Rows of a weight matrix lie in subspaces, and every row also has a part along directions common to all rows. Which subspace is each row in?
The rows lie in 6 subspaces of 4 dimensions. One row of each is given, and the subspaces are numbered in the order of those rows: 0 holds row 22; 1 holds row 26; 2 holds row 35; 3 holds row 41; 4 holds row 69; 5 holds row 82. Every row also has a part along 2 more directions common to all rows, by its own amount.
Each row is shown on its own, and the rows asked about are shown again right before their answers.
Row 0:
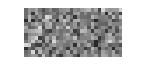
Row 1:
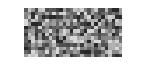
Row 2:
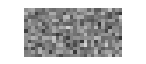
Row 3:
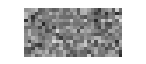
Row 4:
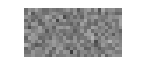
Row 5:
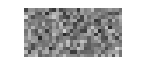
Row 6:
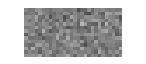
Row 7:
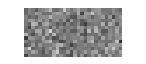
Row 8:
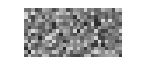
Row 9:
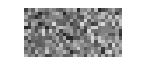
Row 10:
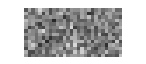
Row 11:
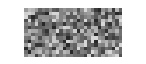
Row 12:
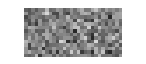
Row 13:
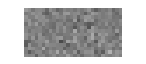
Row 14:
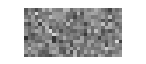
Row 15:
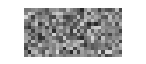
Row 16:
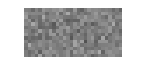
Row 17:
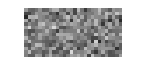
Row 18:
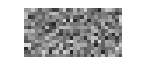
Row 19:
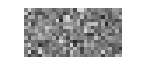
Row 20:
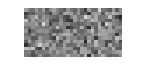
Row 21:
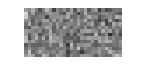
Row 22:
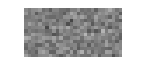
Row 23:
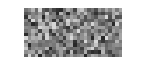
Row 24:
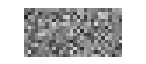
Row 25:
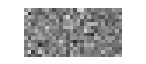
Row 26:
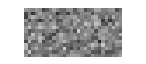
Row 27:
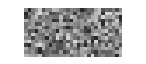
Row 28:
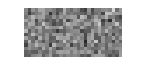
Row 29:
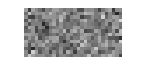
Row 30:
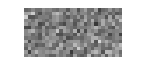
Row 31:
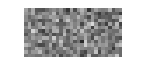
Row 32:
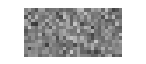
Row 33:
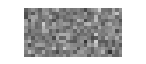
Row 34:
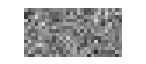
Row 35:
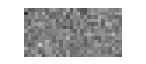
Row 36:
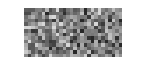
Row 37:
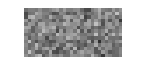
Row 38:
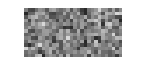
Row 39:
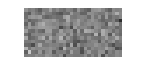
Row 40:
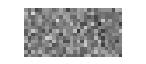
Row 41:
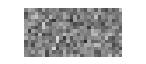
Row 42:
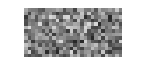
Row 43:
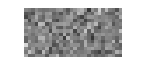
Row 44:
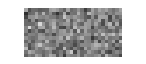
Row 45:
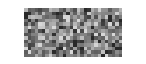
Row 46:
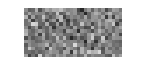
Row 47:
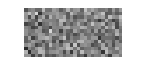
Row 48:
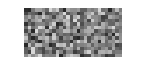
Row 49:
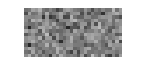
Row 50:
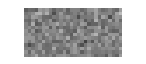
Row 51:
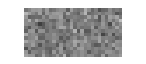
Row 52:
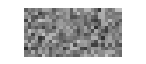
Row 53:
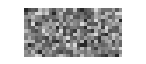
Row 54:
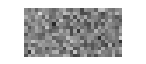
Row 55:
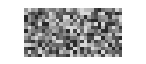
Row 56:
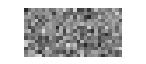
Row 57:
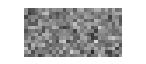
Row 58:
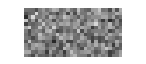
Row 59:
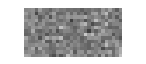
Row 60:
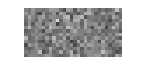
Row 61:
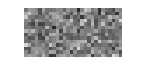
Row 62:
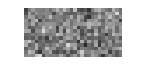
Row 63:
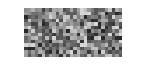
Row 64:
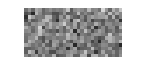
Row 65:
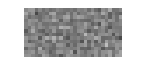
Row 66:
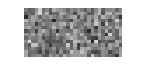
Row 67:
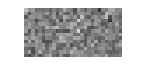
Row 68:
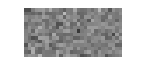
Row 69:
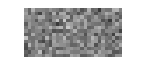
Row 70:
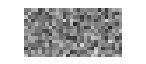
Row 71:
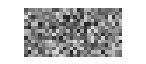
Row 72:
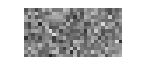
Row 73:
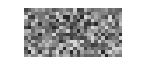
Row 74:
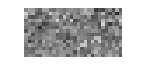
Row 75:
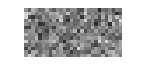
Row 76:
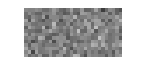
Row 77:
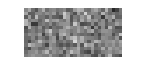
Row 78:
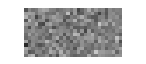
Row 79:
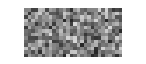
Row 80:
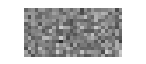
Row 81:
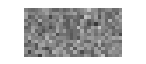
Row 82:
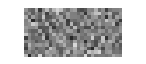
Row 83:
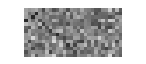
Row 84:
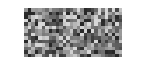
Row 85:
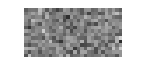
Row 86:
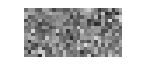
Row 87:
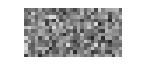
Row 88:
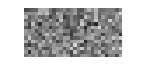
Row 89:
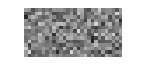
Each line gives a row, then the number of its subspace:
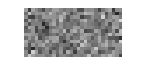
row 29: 2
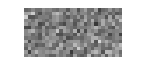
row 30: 1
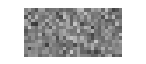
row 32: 5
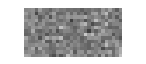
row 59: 0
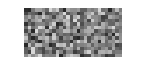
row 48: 4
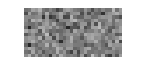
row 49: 5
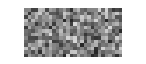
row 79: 5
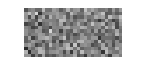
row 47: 0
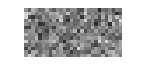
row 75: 2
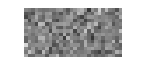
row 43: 4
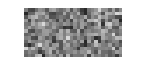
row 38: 2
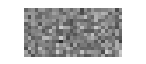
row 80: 0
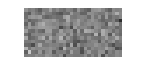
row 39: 2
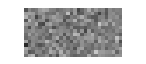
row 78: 4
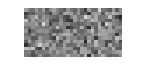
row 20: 3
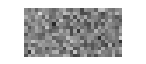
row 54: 1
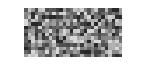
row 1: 5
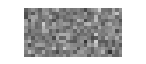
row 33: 3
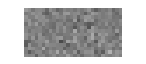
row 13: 3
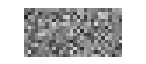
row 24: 1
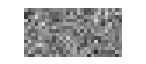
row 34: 4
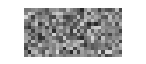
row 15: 4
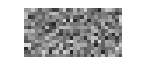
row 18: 4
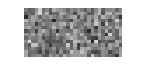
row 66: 2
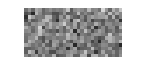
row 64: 1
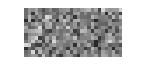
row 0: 1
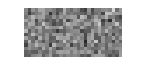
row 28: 4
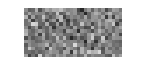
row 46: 5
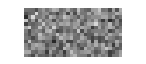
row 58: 0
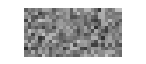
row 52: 1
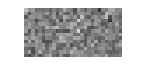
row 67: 4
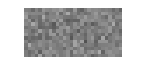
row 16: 5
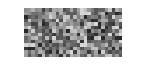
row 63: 2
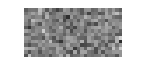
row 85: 5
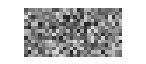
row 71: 0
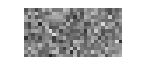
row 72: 0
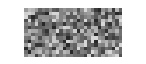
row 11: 3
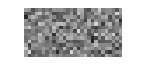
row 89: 4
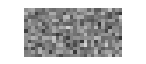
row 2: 0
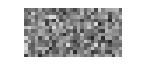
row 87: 5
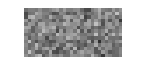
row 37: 3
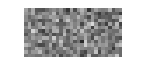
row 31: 1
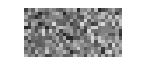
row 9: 1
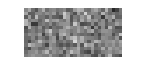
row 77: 5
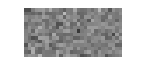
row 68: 4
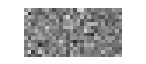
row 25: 2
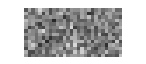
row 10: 2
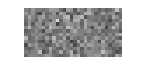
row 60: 4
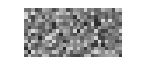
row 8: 1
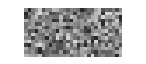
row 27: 2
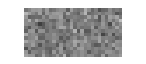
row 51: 2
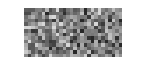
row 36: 5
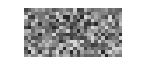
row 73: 4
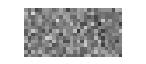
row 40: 1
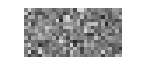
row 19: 2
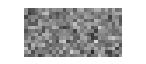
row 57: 3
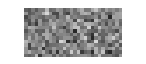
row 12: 3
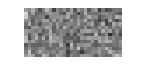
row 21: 2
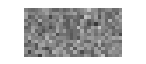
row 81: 3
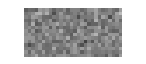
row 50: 3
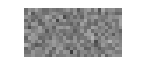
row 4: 1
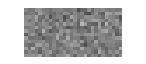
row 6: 0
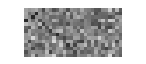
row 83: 0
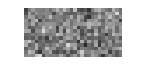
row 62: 3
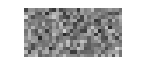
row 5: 5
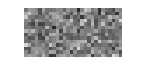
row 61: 0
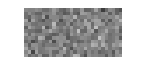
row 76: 1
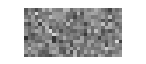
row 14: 0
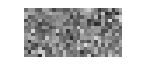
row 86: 3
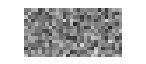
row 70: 5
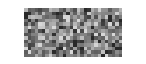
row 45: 2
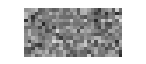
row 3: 0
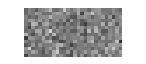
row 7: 0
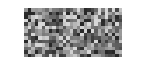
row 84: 4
